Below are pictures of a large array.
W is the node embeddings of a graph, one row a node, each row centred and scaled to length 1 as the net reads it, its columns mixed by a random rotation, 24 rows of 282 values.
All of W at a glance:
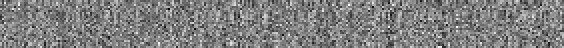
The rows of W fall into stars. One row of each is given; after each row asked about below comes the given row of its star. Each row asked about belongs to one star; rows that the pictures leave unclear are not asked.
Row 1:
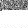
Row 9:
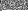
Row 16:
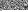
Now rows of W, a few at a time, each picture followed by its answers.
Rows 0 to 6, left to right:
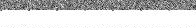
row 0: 1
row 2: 1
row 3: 16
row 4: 1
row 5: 9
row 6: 16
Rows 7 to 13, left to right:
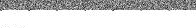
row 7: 9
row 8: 9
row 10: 16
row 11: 1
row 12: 16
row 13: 9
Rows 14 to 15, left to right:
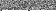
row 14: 1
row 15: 9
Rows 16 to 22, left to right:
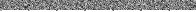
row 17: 16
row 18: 1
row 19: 1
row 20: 16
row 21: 1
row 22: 16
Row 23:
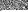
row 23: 16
